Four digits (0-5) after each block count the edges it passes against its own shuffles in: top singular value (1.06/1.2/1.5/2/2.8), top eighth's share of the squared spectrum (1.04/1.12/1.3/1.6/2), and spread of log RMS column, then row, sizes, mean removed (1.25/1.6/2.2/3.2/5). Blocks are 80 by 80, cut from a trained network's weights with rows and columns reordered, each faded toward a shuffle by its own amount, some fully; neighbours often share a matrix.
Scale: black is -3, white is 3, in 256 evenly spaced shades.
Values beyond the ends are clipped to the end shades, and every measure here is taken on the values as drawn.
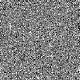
2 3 2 2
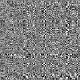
4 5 3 3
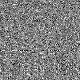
3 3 0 2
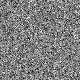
0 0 0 0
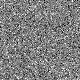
0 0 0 0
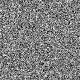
2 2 0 0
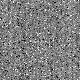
2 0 0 0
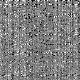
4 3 0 3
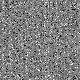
1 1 0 0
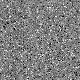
0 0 0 0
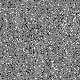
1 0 0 0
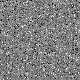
0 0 0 0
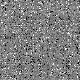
2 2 2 0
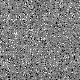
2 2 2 0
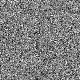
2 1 0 0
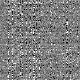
3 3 4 0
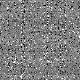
2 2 3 0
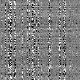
3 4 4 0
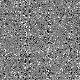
2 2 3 0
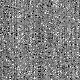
3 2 0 2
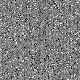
1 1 0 0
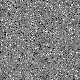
0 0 0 0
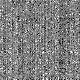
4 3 0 2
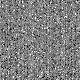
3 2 0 1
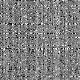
4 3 0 3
